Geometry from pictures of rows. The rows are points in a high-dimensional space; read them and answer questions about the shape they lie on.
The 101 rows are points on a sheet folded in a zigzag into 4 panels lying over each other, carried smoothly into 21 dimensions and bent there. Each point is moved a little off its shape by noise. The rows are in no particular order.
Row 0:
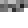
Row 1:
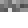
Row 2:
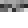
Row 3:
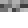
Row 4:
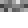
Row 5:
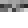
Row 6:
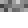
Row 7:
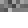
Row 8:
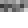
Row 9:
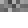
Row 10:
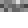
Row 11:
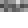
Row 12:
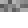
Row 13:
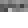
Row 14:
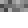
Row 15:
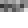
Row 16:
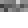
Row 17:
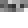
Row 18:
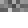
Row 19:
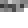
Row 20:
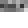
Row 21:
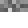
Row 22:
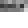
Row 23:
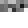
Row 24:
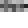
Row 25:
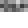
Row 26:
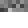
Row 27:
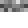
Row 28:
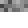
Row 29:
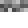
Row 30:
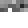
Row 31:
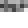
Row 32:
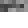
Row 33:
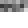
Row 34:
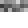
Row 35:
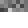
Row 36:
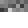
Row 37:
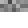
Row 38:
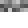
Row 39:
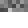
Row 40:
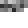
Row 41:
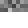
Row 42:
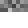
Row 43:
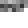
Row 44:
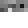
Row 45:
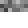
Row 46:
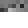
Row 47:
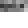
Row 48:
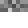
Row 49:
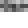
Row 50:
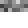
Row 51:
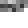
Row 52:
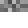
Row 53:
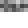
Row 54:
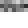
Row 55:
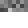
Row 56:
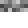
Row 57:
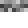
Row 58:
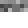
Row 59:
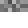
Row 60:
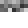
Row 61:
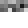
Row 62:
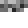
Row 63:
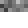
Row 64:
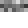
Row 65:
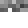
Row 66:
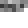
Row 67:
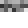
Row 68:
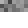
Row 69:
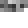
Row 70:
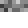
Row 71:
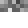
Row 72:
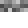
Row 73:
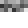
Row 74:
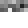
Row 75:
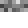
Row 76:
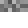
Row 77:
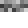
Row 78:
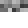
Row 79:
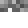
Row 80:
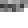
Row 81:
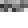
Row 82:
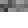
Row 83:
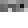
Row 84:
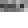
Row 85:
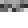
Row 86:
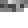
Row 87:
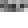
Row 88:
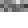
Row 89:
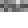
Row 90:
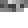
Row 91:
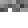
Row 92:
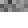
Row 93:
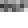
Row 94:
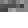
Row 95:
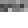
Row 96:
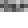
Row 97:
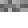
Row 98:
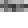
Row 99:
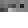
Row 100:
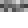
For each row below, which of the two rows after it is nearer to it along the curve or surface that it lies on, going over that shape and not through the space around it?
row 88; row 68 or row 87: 87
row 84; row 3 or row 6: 6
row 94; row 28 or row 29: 28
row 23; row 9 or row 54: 9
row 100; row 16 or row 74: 16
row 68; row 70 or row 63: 70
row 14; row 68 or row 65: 68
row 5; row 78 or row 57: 78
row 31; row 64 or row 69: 69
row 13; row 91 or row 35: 35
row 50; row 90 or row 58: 58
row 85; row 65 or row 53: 65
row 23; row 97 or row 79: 79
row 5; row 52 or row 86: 52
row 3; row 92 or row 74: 74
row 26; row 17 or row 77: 77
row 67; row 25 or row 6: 6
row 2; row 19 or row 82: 19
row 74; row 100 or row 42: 42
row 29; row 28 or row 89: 28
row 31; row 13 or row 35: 13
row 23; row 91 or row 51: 51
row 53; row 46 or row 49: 49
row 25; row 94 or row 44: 94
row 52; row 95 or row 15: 95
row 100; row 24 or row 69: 24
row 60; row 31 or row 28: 28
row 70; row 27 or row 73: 27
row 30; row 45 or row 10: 45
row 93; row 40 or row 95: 95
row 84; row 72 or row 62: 72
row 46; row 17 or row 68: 68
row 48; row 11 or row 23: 23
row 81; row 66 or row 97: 97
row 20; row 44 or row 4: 4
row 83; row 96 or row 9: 9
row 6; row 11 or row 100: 100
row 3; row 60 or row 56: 60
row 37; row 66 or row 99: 99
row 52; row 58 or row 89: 58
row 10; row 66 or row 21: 66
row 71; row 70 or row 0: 0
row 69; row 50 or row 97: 50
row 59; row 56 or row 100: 56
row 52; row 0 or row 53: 0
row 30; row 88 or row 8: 8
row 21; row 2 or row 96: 2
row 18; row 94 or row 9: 9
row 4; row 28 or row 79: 28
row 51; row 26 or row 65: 65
